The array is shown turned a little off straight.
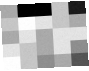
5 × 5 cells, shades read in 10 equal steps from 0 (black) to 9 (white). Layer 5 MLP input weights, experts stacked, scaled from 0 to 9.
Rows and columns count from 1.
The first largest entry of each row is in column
4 2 2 1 1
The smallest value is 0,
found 2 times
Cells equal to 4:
0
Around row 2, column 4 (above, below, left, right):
7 8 8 6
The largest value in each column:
9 9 8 8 8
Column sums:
36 31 25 36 23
